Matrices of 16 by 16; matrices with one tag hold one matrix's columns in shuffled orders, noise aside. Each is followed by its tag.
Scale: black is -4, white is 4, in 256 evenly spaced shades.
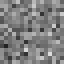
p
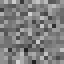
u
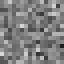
p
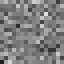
u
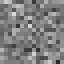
u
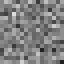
u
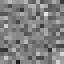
u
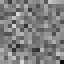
u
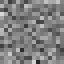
u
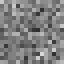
p
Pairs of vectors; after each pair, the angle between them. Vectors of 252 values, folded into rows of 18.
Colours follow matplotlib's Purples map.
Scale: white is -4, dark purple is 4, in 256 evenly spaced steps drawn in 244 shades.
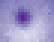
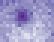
nearly parallel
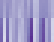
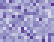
orthogonal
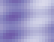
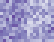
partly aligned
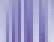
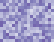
orthogonal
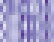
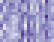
nearly parallel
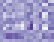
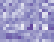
nearly parallel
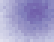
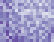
partly opposed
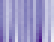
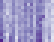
nearly parallel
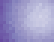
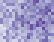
partly opposed
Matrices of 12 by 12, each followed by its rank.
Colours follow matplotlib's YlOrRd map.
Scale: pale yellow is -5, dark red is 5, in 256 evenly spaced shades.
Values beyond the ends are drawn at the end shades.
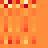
one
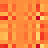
one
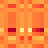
one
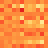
two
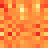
two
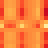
one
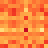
two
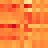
two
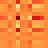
one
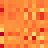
two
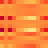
one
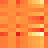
one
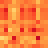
two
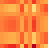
one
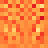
two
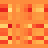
one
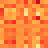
two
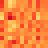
two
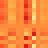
one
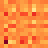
two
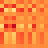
one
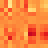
two
